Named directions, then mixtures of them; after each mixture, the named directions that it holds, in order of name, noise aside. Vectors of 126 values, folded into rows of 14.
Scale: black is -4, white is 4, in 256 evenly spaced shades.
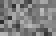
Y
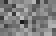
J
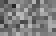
J, Y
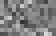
J, Y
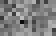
J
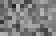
Y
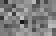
J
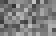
J, Y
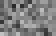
Y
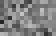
Y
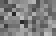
J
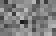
J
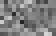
J, Y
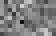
J, Y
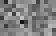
J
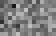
J, Y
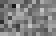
J, Y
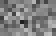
J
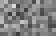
J, Y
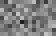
J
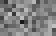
J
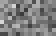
J, Y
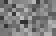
J
